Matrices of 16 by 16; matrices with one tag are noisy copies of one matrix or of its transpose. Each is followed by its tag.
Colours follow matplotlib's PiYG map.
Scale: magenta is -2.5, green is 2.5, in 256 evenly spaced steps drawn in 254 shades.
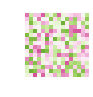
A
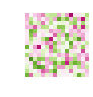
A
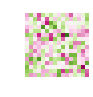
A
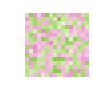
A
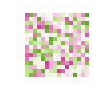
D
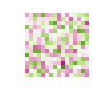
D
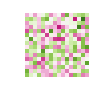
A
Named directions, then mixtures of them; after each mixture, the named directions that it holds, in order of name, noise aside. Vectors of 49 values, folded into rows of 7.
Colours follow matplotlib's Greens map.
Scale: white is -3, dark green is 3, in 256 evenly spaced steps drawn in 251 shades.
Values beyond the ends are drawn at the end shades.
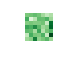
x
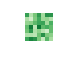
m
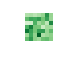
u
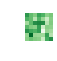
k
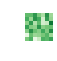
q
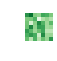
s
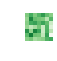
k, m, x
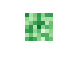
k, m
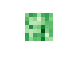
k, s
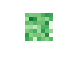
x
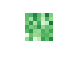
q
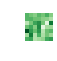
k, q, u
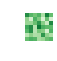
m, q, s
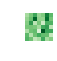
k, q, x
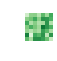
k, q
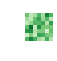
m, u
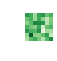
k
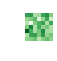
s, u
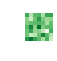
m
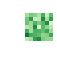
m, q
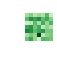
u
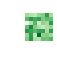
u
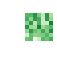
q
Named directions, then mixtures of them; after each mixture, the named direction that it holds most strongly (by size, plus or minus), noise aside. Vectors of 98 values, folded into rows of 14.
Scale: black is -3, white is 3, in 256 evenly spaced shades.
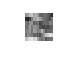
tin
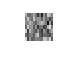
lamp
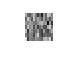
lamp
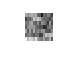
tin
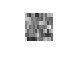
lamp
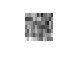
tin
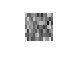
lamp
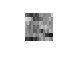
tin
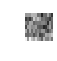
tin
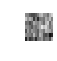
tin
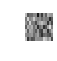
lamp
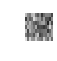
lamp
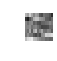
tin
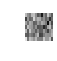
lamp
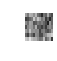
tin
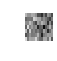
lamp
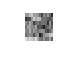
tin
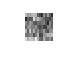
tin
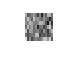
lamp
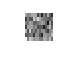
lamp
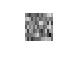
lamp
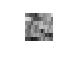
tin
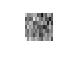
lamp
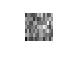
lamp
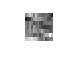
tin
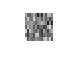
lamp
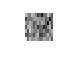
lamp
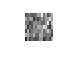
lamp
